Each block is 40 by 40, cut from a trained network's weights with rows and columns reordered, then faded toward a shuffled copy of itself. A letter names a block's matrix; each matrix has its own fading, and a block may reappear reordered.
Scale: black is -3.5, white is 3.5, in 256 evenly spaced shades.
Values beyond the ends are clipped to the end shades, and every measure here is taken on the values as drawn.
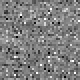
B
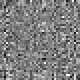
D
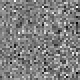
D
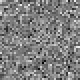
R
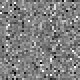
B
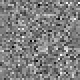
R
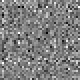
D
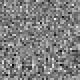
R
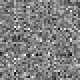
D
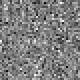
R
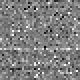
B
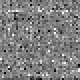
B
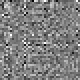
D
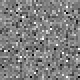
B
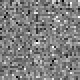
B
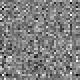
D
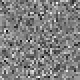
R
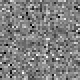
B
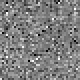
B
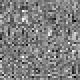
D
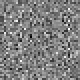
D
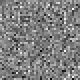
R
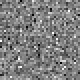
B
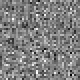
D
